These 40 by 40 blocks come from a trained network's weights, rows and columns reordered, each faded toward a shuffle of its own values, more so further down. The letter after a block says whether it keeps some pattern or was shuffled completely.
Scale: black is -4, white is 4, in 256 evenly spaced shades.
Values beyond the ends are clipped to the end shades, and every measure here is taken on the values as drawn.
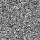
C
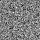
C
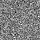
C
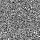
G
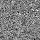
C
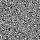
C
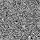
G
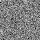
C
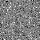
C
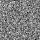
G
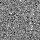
C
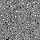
C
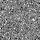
C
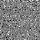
G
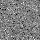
C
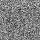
C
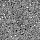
C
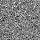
C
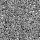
C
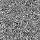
G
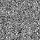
G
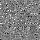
G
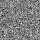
C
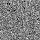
C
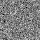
C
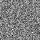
C
